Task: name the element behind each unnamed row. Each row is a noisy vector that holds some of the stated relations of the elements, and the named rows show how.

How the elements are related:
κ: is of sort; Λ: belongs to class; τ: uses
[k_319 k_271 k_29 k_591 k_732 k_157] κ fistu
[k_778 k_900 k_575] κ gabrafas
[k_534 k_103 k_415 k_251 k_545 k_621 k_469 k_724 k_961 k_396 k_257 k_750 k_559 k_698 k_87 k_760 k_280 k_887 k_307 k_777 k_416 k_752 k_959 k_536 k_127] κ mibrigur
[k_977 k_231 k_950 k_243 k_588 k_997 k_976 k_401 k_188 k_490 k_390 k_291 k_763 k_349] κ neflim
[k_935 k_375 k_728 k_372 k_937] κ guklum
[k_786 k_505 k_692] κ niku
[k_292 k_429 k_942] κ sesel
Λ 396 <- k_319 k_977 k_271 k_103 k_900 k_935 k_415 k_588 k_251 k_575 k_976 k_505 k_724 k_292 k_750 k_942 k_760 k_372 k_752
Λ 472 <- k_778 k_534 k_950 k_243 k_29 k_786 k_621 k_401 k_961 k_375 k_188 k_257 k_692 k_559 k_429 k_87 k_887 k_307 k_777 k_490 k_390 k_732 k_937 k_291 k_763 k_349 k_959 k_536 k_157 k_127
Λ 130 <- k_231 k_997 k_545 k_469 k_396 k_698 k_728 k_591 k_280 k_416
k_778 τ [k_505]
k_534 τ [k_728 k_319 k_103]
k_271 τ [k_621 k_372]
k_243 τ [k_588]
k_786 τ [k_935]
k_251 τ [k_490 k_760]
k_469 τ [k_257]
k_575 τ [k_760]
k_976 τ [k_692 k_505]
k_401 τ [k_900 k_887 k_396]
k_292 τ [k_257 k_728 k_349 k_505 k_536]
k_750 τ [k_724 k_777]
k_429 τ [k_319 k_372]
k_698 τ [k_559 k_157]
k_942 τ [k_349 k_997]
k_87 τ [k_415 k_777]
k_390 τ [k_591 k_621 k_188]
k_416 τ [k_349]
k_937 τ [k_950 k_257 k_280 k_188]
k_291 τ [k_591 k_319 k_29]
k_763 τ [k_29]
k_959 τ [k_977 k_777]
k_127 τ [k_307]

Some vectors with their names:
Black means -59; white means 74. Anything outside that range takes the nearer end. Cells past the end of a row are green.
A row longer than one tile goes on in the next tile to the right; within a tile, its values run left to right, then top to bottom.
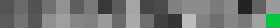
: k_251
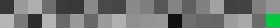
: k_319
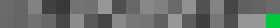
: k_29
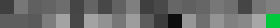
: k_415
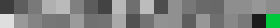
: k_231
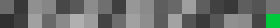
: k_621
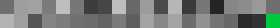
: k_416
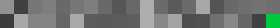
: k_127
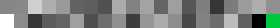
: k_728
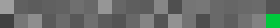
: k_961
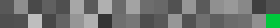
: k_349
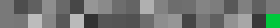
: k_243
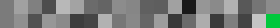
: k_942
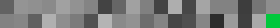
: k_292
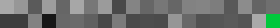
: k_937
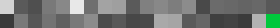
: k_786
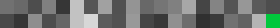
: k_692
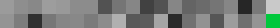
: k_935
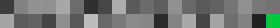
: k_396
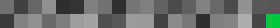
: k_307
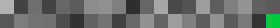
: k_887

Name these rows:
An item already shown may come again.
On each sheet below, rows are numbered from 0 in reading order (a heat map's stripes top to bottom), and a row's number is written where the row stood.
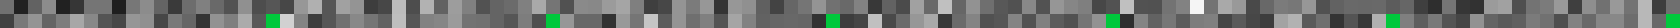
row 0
k_307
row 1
k_591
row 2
k_280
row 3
k_349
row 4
k_786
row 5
k_490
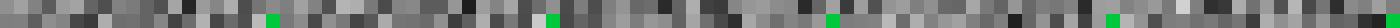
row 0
k_942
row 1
k_942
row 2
k_251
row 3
k_976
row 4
k_416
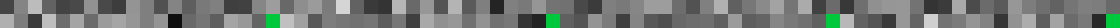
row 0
k_319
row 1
k_416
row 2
k_401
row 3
k_396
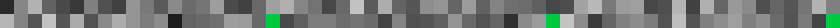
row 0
k_319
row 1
k_732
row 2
k_591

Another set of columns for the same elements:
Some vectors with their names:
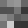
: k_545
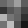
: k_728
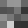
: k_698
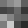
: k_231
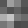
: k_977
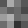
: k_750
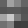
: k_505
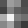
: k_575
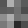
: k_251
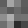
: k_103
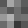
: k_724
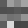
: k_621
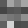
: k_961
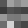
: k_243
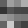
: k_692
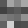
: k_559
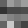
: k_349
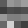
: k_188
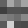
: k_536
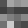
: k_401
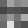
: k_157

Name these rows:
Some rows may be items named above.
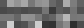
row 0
k_887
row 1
k_545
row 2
k_760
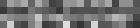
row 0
k_786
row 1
k_271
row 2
k_429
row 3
k_777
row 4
k_372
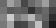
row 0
k_319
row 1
k_728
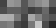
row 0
k_935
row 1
k_997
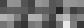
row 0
k_372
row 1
k_935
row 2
k_778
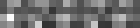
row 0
k_900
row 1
k_698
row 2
k_976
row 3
k_396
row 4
k_588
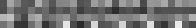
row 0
k_292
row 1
k_750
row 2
k_591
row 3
k_777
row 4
k_490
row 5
k_429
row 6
k_29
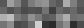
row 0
k_977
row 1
k_280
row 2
k_752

